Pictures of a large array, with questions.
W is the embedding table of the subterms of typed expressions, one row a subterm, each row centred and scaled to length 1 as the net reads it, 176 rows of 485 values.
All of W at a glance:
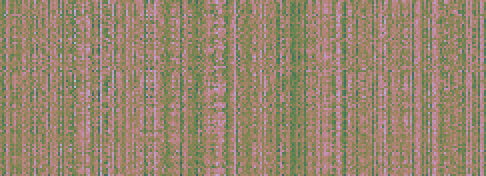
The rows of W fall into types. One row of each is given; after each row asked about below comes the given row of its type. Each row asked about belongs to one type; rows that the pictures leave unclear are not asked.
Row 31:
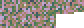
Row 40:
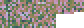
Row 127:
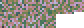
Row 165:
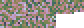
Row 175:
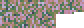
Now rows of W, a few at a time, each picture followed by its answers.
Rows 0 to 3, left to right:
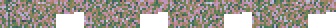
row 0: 40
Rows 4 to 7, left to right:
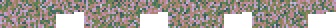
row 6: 31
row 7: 175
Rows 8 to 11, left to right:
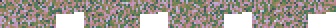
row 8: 165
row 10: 31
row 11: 31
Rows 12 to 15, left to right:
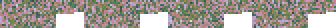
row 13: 31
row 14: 175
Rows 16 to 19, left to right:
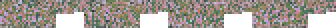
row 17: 40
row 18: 127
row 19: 165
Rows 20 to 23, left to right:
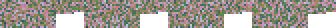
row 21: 127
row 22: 127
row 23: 127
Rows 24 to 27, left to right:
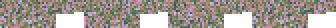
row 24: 31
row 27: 31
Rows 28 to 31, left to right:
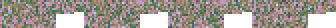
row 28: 31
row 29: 175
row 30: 175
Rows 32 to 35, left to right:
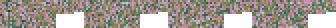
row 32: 40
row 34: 31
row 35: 175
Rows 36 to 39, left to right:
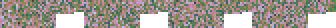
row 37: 175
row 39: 31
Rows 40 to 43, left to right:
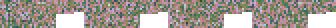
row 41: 31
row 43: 127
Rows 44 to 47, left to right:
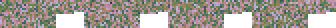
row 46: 31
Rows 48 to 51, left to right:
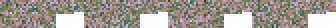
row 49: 127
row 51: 175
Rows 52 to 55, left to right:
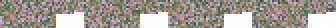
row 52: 165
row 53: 127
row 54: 165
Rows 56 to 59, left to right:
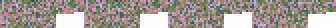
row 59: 127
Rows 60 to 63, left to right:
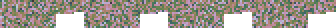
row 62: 127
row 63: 31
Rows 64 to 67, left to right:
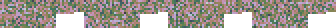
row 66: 40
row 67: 127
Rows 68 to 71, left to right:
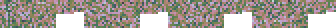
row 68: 40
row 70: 165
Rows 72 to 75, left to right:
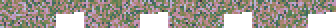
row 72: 165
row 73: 175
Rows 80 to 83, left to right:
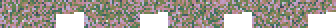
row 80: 31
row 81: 175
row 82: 175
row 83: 175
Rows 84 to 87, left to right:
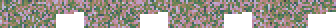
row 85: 175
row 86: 31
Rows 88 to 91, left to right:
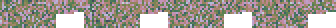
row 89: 40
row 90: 127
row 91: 175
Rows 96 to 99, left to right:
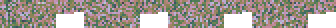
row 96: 40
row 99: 31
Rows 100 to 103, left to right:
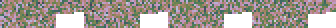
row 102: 31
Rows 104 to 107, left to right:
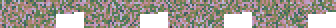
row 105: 127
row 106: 127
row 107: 175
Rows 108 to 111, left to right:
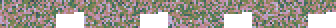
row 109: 165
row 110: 175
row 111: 165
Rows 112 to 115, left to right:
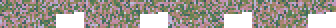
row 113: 127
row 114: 175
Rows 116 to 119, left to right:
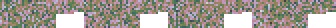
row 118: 40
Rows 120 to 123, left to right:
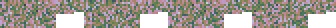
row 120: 175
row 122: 175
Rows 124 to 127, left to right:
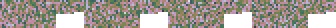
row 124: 127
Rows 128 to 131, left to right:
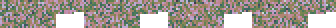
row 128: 175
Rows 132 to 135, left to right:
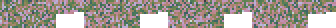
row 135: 127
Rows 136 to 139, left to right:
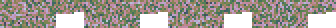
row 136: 165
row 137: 127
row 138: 31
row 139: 127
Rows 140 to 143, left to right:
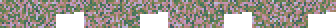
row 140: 127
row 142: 127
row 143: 165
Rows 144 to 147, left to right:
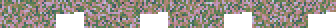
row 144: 31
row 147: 165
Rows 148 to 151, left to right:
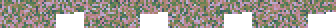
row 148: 31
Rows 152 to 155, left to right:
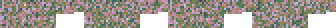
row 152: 31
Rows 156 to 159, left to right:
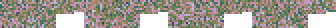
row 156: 127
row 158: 165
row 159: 175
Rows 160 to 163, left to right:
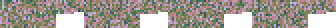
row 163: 175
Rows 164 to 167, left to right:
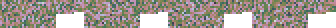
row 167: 31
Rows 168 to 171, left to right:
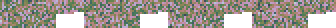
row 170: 127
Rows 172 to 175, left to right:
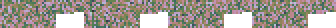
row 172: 31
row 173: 40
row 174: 175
